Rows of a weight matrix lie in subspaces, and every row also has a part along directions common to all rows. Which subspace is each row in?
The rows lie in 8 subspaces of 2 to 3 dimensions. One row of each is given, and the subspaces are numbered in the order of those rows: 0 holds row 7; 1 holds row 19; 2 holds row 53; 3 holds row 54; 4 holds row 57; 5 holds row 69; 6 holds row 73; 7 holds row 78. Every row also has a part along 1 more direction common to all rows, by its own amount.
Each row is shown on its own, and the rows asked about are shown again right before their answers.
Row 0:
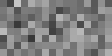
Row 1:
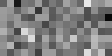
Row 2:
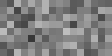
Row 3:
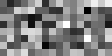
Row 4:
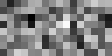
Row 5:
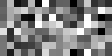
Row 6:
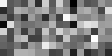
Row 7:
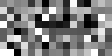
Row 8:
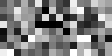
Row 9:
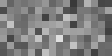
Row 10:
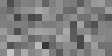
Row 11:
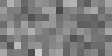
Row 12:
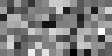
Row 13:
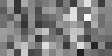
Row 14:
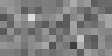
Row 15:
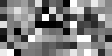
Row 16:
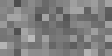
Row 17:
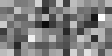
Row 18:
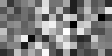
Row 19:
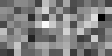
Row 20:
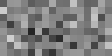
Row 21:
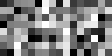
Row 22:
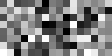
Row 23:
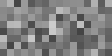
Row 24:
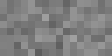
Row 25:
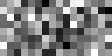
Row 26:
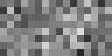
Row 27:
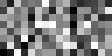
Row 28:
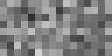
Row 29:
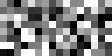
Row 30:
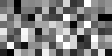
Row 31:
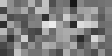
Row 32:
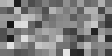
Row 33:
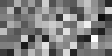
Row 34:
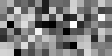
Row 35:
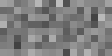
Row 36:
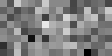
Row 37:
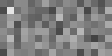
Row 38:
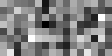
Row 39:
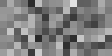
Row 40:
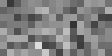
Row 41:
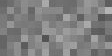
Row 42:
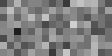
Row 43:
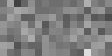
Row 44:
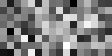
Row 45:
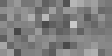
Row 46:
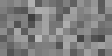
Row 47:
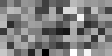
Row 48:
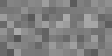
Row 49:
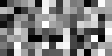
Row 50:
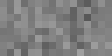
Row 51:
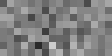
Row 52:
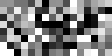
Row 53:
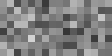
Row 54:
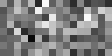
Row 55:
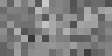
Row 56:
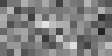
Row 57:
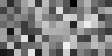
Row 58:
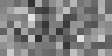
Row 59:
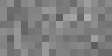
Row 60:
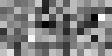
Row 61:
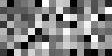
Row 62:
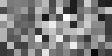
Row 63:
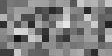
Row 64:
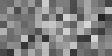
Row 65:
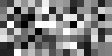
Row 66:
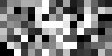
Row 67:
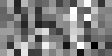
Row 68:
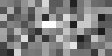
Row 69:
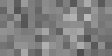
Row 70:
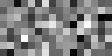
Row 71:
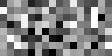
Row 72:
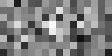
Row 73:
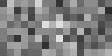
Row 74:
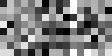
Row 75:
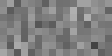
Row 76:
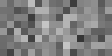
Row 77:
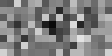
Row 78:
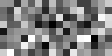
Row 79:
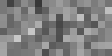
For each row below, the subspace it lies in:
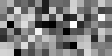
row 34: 2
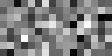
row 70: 3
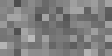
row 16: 3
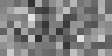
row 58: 4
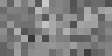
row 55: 3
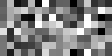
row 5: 3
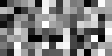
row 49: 1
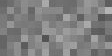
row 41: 7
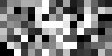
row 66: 6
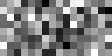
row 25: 7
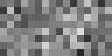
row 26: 5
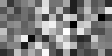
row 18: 0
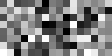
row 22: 3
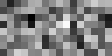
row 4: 0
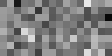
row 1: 3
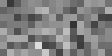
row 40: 0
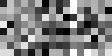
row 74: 6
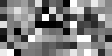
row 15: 7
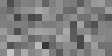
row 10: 0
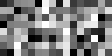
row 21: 1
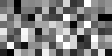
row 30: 3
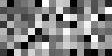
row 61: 6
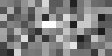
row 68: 6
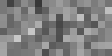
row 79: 6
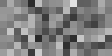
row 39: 4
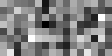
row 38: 1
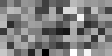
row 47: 6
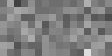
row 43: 3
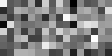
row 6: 6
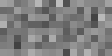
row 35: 1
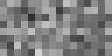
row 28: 4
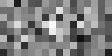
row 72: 2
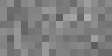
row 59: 5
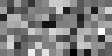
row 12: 6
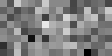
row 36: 3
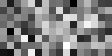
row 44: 4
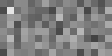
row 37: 5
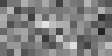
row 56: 6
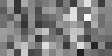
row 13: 5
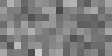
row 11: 4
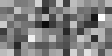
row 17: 1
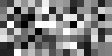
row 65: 2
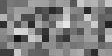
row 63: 0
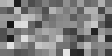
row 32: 2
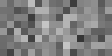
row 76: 4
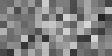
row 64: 7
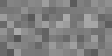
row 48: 0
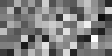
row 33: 7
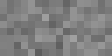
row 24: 4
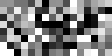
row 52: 0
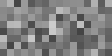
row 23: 2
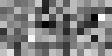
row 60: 1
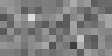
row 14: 0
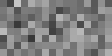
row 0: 2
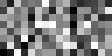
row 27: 5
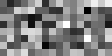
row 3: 0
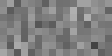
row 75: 5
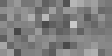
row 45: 7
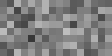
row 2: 2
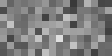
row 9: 1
